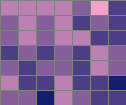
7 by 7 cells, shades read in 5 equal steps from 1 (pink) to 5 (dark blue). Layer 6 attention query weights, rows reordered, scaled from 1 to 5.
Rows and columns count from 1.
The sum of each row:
16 21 20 23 22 25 24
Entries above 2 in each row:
2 5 4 6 6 5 6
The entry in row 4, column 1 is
4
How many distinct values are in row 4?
3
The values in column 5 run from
2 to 4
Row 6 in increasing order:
2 2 4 4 4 4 5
